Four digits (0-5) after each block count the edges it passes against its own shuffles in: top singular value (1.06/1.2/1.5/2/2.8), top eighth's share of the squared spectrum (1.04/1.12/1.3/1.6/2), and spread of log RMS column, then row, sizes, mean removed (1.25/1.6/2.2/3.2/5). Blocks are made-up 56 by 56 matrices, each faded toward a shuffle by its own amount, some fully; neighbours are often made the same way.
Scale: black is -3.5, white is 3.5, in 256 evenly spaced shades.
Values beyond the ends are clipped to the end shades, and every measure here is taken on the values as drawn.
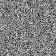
0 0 0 0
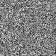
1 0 0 0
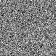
0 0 0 0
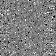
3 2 2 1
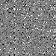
3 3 1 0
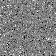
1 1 0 0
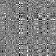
4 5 3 2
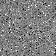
0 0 0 0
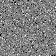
0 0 0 0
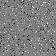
1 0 0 0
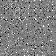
3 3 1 1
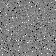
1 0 0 0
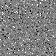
2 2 0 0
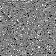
2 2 0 0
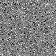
3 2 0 0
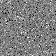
1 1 0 0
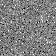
0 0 0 0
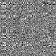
4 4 2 2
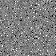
3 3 1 1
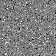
1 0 0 0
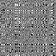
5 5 3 3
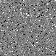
1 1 0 0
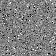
0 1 0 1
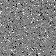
0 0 0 0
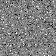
1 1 0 1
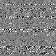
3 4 0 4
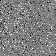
1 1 0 0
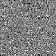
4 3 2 1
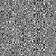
4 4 2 2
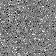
2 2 0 0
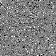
2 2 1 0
